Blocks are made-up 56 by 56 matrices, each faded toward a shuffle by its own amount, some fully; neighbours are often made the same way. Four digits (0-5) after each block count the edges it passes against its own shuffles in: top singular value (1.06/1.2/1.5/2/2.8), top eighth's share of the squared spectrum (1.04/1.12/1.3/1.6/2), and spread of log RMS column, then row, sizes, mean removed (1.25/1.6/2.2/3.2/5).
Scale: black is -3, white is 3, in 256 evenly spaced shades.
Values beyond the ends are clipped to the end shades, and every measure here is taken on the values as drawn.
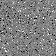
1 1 0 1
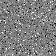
0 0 0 0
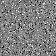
2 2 0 0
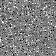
2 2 1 0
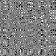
4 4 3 2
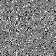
3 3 1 1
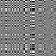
5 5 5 4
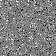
1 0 0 0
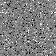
1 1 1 0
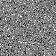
2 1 0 0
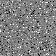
0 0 0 0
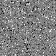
1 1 0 0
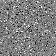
0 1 0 0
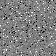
0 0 0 0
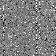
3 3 2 0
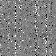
3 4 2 0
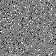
2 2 0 0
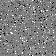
1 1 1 0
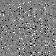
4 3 1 1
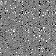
3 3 2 1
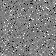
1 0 0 0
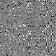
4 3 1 1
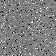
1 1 0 0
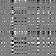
5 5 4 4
